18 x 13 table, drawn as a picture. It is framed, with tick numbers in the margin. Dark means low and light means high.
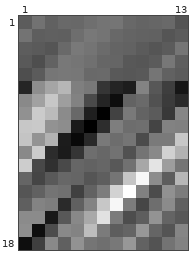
Streaks slant up to the right. The ninth with the lowest average is the centre. The top part is calmer, up to a seam about 30% of the way down. Neither half mirrors the other. The top middle is the smoothest part.
